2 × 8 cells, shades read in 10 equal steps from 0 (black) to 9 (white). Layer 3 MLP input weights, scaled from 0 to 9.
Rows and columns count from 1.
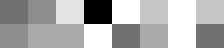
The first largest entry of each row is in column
5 4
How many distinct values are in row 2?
4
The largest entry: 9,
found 4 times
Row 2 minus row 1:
1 1 -2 9 -5 -1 0 -3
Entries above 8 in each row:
2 2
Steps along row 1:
up up down up down up down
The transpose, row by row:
4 5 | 5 6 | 8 6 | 0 9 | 9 4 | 7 6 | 9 9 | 7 4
